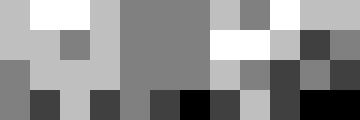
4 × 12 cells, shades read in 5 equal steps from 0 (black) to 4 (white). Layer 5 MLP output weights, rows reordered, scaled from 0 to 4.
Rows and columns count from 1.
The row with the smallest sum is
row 4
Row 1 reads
3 4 4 3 2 2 2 3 2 4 3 3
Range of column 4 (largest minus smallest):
2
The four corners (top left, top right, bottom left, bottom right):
3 3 2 0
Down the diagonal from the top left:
3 3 3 1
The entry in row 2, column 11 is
1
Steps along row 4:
down up down up down down up up down down same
